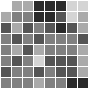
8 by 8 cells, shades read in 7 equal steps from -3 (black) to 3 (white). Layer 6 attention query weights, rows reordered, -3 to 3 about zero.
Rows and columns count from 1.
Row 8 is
0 0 0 1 0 0 -2 -2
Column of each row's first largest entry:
1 7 2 1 2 4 8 4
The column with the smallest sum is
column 6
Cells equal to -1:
17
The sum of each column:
2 1 -1 -2 -6 -7 -1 4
